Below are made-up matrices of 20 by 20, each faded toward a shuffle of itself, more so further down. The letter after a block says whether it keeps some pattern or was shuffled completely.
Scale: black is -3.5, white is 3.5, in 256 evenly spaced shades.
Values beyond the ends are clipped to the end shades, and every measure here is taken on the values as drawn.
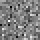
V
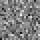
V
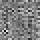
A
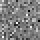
V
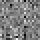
A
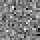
V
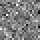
V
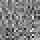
A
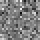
A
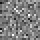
V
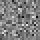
A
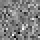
V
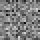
A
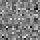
A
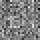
A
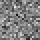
V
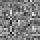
A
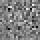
A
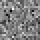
V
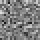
A
